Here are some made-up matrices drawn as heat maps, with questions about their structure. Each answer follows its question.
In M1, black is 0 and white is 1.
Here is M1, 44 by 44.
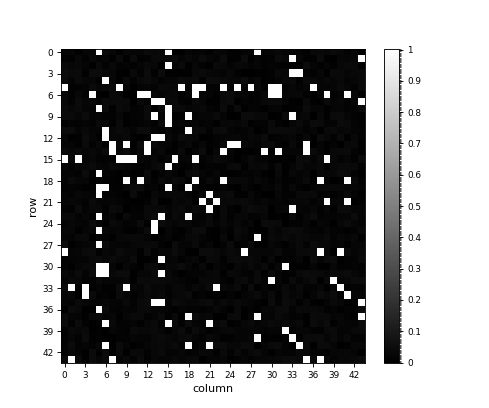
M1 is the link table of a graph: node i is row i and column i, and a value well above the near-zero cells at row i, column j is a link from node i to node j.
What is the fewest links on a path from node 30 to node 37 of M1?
4
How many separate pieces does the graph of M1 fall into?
2
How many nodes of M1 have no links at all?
1
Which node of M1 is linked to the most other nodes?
node 5
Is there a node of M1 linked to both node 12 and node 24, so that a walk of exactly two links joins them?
yes
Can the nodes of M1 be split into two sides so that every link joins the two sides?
yes
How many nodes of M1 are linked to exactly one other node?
11
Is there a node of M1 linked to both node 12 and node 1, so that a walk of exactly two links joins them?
no
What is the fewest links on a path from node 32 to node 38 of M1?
3
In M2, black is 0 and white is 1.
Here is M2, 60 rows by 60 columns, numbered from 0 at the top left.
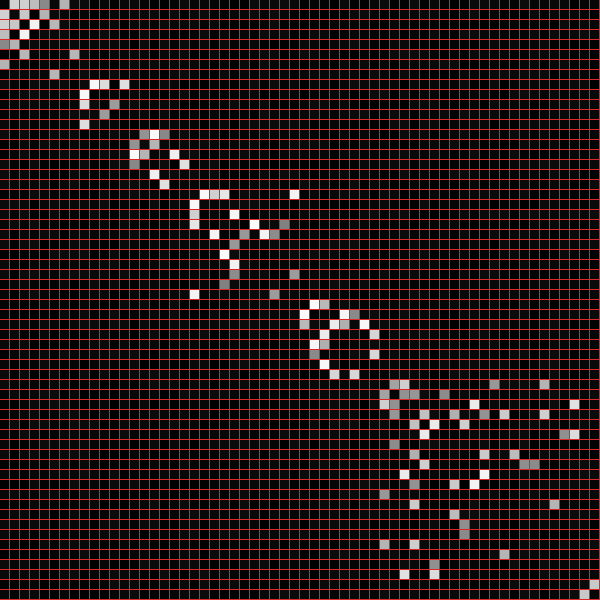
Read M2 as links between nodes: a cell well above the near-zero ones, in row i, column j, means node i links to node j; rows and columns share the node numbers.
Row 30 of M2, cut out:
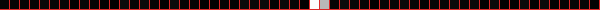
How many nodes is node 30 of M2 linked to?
2
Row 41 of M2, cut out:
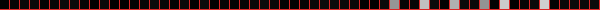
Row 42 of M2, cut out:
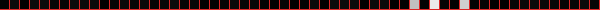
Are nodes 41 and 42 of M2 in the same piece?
yes
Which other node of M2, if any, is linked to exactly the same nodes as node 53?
node 52
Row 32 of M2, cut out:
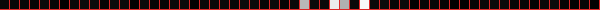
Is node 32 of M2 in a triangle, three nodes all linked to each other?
no
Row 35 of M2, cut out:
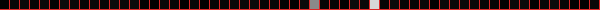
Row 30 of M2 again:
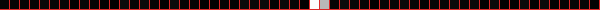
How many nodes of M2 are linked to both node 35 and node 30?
1
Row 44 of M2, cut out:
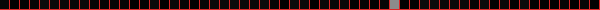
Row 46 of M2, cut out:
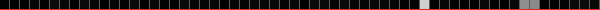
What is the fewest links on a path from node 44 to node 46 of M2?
4
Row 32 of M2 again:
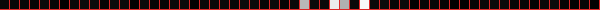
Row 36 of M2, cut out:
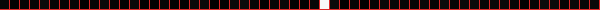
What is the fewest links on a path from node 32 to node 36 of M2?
1
